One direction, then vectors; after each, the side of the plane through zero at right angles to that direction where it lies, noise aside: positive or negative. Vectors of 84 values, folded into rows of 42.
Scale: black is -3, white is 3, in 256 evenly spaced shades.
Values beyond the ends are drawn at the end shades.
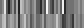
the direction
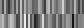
positive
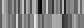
positive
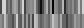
positive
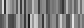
negative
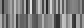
negative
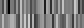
positive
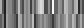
negative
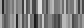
negative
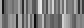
negative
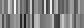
negative
